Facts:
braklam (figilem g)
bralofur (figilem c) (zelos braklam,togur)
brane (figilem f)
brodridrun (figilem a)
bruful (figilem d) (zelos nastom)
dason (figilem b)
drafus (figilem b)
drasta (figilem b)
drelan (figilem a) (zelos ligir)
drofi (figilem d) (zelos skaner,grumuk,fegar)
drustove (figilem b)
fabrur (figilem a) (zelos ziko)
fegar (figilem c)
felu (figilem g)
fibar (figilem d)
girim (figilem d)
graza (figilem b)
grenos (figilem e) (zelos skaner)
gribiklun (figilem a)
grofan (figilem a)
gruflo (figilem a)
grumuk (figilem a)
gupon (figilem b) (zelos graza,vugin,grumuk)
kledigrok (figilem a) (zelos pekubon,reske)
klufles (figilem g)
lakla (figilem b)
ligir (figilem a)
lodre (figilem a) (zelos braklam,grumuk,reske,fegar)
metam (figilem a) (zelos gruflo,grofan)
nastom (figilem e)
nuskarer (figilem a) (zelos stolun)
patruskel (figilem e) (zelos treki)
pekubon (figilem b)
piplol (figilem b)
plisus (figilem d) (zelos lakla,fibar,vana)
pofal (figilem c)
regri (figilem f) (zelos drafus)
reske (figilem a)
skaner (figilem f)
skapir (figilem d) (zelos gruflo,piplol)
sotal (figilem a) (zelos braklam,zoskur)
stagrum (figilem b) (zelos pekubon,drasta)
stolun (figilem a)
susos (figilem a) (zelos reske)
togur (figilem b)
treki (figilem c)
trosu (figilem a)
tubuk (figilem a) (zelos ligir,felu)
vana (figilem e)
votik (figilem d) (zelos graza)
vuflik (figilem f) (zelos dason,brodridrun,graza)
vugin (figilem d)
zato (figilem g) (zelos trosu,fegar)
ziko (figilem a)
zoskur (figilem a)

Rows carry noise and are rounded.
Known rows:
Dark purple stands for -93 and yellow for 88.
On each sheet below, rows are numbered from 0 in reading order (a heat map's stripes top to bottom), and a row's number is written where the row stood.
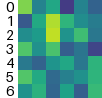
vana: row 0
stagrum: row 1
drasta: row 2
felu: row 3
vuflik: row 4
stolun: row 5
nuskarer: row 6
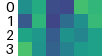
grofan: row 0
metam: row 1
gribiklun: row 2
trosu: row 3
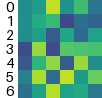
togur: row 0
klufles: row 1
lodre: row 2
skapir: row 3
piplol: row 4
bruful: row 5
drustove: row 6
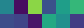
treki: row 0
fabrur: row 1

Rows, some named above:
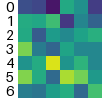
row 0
fabrur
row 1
braklam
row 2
skaner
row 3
ligir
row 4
drafus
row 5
fibar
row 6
regri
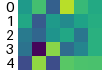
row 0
girim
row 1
skaner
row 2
vuflik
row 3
pofal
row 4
skapir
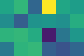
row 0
plisus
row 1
brane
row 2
nastom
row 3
zato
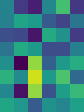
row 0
ziko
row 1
grenos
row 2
fabrur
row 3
patruskel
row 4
fegar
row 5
lakla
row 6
treki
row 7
gribiklun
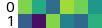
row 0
fibar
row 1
bralofur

